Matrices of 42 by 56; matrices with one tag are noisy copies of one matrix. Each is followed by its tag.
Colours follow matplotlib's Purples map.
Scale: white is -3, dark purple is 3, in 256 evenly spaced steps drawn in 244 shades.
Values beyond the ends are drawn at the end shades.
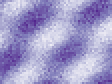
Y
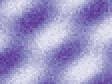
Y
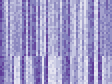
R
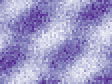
Y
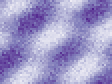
Y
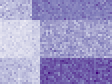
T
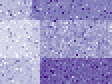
T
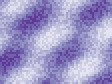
Y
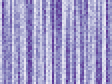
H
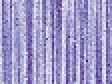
H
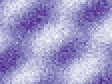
Y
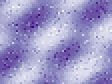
Y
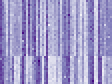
R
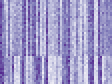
R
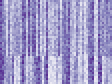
R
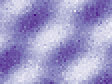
Y
